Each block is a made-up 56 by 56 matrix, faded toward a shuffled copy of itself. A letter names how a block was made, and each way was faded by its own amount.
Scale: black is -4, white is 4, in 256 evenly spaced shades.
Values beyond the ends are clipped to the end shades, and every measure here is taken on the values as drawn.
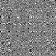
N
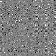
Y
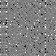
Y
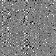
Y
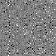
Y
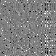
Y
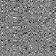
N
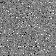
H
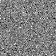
H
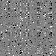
Y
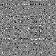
N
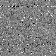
H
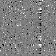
Y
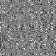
N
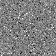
H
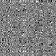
N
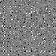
Y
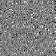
N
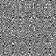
N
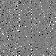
Y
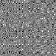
N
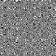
N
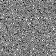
H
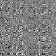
N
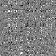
N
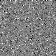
H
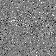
H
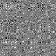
N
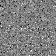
H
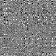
N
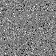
H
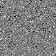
H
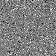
H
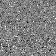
H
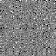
N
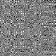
N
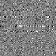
N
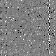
Y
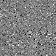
H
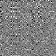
N
